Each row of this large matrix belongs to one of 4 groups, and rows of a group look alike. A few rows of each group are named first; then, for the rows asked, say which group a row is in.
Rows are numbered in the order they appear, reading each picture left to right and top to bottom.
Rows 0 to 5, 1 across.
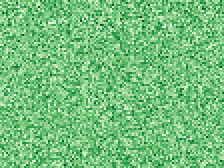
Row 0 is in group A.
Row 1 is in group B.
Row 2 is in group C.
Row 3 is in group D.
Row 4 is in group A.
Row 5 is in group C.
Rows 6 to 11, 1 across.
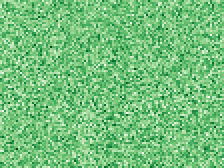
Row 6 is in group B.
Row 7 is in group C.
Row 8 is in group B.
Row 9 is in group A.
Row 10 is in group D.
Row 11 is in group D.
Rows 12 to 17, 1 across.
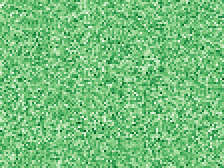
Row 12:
D
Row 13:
C
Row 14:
D
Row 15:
A
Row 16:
B
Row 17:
C
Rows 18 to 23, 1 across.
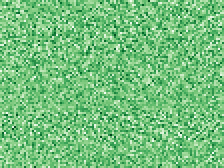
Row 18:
B
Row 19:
B
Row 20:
C
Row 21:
B
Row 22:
A
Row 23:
B
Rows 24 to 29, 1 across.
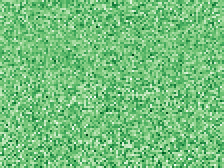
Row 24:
B
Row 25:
D
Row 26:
B
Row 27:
D
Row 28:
C
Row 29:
A
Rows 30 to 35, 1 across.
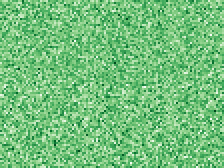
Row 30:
C
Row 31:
C
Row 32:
B
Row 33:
D
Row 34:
C
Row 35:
B
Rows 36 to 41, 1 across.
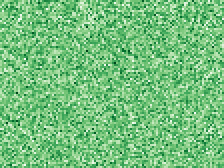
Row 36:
D
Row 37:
C
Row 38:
B
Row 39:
D
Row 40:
B
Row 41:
A
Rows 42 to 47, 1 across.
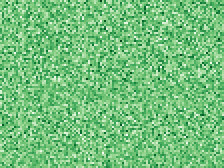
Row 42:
A
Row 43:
A
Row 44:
C
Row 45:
A
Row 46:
A
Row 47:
D
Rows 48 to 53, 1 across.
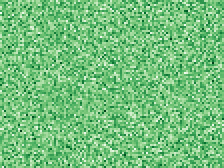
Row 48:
A
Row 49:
A
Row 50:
B
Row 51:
A
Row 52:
B
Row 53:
A
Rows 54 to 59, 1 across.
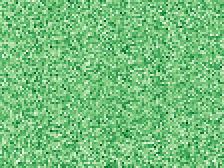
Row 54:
A
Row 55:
C
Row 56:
C
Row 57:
C
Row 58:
C
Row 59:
D
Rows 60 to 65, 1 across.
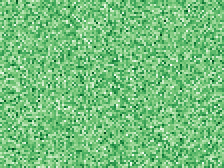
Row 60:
A
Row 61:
D
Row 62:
B
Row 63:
B
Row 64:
A
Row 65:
B
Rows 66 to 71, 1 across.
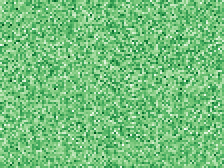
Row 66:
D
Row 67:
B
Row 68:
A
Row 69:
B
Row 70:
B
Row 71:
D
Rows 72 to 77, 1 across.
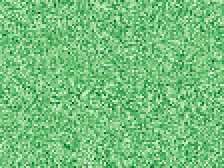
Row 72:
B
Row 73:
A
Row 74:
B
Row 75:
C
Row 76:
A
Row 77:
D
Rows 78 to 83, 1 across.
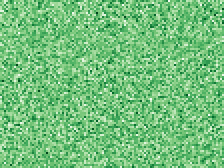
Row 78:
D
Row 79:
B
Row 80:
D
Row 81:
A
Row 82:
B
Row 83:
D
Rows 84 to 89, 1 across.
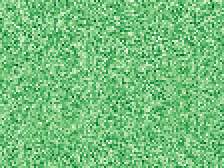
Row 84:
B
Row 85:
A
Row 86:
D
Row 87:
C
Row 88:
D
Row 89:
A
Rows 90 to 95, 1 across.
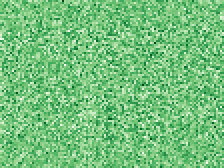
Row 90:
C
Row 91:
D
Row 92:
A
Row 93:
D
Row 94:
D
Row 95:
D
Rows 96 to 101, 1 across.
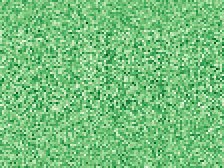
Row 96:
C
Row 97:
D
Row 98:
D
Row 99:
C
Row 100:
B
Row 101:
C
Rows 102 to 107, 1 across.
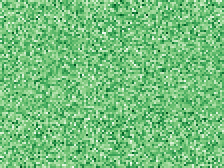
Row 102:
B
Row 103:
A
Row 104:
A
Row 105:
D
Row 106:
C
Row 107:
B
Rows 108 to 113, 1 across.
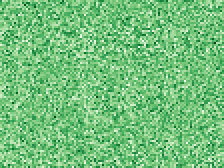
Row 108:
C
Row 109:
D
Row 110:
A
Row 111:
D
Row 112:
B
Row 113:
B
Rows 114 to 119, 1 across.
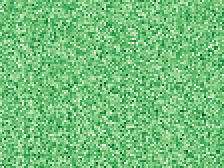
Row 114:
D
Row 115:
B
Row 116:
A
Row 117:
A
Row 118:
A
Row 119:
A
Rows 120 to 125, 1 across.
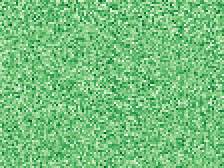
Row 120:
A
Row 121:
B
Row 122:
D
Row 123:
B
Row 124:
A
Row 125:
A
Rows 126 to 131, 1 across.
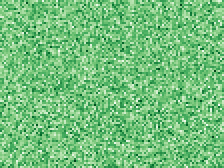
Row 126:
B
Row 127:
C
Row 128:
D
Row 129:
B
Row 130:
C
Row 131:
D
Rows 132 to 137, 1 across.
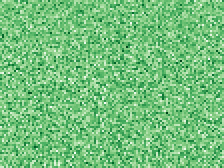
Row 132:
B
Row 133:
C
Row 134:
B
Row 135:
A
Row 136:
C
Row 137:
C
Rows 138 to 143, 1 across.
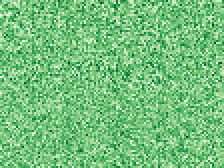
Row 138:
B
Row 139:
D
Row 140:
C
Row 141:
B
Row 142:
C
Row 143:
B
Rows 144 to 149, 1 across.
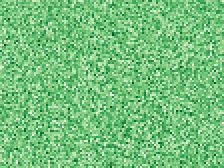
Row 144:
A
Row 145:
B
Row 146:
D
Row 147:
A
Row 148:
C
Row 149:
D
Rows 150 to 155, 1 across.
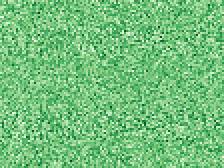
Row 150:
B
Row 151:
A
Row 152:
B
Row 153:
A
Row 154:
A
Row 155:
C
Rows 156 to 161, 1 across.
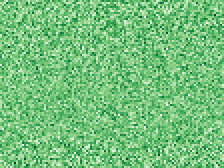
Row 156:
D
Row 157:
A
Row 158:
C
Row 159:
A
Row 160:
B
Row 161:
C
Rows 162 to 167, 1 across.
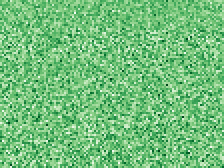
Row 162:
C
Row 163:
A
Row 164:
A
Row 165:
C
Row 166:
D
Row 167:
C
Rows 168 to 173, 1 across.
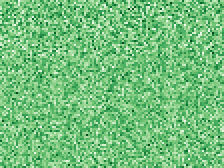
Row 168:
A
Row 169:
B
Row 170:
C
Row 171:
D
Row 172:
C
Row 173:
A
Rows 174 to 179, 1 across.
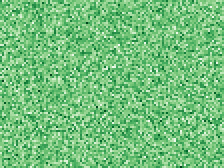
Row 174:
C
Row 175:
B
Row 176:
C
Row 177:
A
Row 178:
C
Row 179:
A
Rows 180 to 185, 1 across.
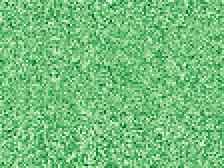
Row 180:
A
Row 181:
C
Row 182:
C
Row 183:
A
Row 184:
A
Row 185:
D
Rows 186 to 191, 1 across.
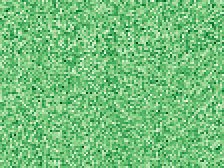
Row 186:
B
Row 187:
D
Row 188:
D
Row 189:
B
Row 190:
C
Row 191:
C
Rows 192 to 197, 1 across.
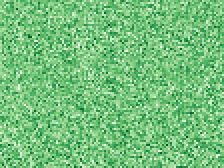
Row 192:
D
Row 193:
A
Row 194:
D
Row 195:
B
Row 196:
C
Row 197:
A
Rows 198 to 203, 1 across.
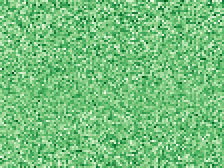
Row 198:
B
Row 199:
B
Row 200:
A
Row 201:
B
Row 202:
D
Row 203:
B
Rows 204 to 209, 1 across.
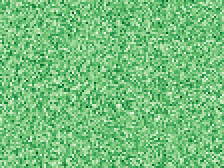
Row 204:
C
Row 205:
A
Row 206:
C
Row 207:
C
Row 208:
B
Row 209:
C
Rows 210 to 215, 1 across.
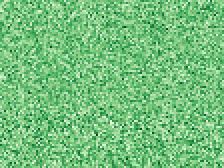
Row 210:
D
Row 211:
C
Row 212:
A
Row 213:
A
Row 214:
A
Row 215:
C
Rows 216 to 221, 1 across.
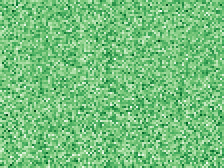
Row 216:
A
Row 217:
D
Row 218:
D
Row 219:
B
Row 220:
A
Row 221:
D
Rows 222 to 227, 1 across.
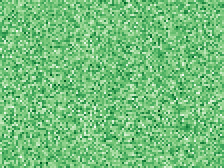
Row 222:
A
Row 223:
C
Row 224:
C
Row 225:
B
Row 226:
D
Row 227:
A
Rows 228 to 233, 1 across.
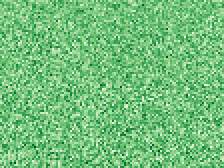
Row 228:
B
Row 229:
C
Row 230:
C
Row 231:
A
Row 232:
C
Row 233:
C
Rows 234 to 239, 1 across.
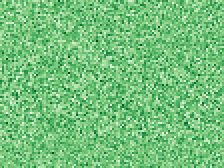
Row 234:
B
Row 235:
D
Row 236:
A
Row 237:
C
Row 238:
A
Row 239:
B
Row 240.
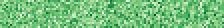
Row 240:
D
